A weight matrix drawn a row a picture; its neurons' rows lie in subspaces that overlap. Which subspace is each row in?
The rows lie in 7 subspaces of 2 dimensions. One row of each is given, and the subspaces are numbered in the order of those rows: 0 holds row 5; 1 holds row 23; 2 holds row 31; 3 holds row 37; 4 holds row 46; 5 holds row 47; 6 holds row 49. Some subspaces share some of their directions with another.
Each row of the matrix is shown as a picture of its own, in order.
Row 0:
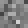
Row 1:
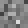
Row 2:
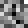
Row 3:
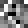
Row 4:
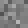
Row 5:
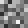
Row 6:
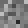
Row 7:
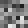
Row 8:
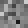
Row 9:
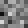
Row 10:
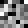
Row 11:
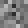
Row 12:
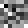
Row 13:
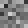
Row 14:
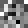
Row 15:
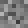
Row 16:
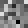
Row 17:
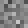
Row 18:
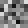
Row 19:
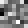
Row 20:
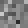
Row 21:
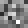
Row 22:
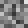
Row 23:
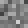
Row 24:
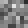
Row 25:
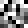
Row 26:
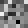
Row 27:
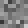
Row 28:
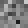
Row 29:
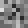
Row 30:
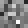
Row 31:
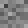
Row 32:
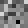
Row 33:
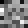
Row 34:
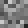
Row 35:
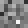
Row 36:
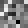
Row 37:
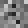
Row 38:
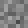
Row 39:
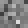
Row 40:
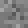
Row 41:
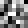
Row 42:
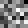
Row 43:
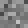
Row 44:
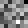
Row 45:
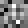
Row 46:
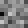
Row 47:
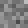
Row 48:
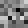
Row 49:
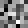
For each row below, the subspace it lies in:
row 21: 5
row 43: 2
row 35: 3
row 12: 2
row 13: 2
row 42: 5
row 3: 0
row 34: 4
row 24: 6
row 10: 1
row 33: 1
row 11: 3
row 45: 2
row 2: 0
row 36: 6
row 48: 5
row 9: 4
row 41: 4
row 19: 1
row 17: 4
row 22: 0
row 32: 0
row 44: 5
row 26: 0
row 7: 6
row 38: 6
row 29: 3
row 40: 3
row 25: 0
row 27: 4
